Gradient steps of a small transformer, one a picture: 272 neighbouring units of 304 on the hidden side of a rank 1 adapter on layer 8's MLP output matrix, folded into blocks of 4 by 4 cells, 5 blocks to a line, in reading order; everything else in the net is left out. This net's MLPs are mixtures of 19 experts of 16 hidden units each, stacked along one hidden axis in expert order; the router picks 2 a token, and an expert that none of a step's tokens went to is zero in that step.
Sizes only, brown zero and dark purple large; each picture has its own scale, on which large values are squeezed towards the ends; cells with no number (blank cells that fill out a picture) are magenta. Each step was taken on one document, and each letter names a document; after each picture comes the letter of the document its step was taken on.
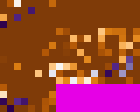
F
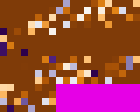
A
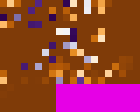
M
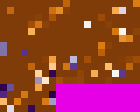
A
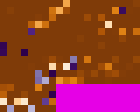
A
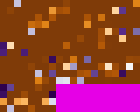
A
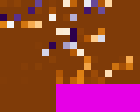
M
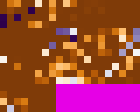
F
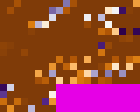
A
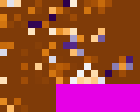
M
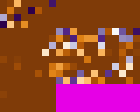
F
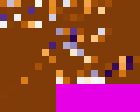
M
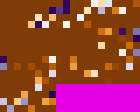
A
